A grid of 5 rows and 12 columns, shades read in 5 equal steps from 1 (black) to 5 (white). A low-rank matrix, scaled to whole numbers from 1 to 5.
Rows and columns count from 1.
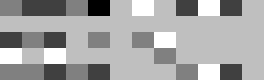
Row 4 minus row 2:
1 0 1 0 0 0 0 -1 0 0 0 0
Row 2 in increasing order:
4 4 4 4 4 4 4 4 4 4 4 4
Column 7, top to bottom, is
5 4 3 4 4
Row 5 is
3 3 2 3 2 4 4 4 3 5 2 4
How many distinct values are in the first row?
5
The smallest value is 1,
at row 1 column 5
